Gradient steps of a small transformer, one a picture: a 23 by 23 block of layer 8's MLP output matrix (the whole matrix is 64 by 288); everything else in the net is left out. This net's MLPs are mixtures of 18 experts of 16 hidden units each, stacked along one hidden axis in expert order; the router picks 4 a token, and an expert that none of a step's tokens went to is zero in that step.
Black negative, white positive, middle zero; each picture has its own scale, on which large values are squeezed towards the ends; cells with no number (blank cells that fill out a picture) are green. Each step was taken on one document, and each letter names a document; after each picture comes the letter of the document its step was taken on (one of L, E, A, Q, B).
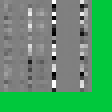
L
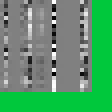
L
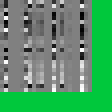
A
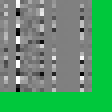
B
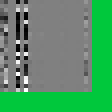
A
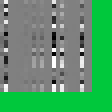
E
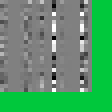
A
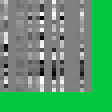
E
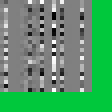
E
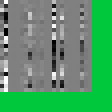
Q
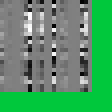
L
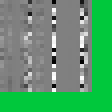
L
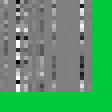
B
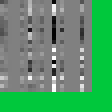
Q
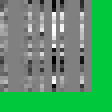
Q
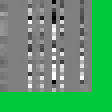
Q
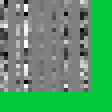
A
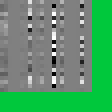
Q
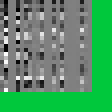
A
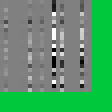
Q
